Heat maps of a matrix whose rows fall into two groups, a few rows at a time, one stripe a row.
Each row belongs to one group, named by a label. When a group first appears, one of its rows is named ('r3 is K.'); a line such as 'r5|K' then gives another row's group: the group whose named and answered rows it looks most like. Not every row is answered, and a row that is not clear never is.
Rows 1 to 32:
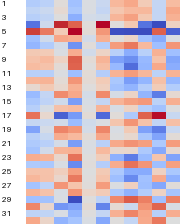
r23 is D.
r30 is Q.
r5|D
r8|D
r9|D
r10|D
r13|D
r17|Q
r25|D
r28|D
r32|Q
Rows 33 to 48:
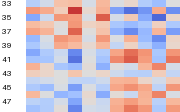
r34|D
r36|D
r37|D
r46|Q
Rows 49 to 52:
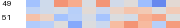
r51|Q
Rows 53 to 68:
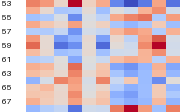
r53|D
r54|Q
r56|D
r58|Q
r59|Q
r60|Q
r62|D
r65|D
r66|D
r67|D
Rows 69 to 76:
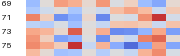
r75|D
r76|Q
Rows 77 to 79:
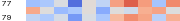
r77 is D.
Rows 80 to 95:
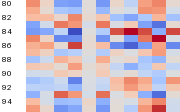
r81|Q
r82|D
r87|Q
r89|D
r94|Q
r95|Q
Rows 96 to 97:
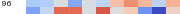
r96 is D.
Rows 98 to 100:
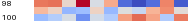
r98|D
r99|Q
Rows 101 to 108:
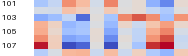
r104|Q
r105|Q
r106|Q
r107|Q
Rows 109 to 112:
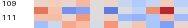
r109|D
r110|Q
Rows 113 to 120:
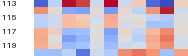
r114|Q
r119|Q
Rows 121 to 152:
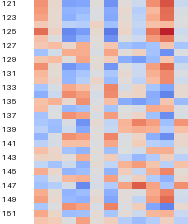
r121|Q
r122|Q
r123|Q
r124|Q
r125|Q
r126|Q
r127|D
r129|D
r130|Q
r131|Q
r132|Q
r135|D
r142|Q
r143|D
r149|Q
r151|Q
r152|D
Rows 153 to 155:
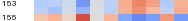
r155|D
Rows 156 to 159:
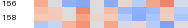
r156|Q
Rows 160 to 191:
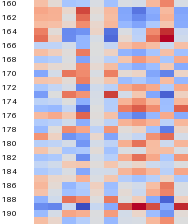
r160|Q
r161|D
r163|D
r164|Q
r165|Q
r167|D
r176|D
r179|Q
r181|Q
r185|D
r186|Q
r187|Q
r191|Q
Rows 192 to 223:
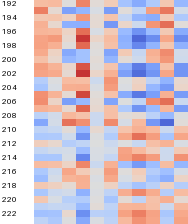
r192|D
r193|Q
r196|D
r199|Q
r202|D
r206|Q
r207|D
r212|Q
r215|D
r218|D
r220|Q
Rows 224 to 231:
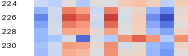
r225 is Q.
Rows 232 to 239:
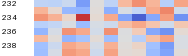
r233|Q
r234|D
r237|Q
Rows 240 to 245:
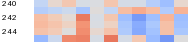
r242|D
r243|D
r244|D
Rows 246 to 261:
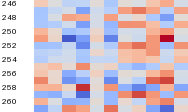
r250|Q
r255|D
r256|Q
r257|Q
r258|D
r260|Q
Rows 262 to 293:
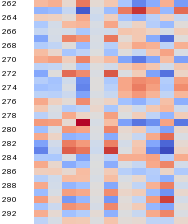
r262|D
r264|D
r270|D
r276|D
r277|Q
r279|D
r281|Q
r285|Q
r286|D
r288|Q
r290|Q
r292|Q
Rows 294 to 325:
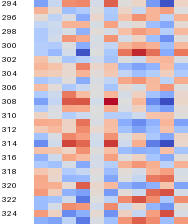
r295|Q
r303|D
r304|D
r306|Q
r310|Q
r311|D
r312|D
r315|D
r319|Q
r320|D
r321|Q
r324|Q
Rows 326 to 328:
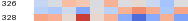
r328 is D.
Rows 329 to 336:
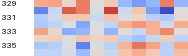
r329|D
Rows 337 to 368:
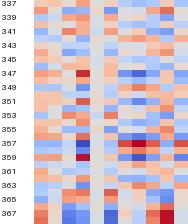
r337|D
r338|Q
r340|D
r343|Q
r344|Q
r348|D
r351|D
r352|Q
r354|D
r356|D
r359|D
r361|Q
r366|Q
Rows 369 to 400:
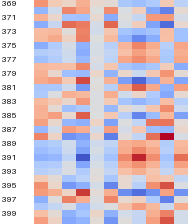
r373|D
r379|Q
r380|D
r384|Q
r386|Q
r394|Q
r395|Q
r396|D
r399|Q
